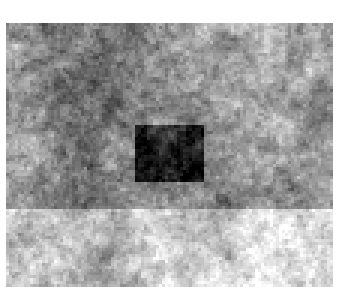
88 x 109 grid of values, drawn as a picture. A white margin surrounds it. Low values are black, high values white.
A horizontal seam about 70% of the way down splits the table, and the bottom part is higher. An odd patch, lower than its surroundings, sits in the centre. The centre is the ninth with the lowest average. The bottom right is the ninth with the highest average.
